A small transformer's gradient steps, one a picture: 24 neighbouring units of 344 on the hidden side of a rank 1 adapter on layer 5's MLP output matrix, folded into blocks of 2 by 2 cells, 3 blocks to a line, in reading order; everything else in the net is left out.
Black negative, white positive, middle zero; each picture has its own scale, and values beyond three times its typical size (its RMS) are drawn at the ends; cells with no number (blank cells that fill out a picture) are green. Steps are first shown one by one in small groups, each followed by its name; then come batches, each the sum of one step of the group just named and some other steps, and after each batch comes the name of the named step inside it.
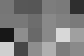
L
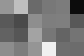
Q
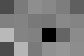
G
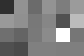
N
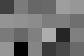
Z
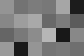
Z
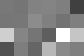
G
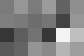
N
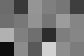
G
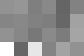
N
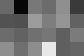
Q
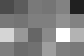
N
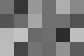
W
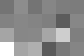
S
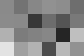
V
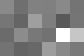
W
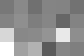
S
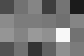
W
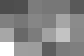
S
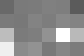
S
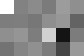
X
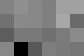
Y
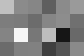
X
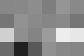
Y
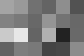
X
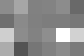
Y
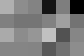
X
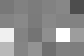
X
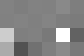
Y
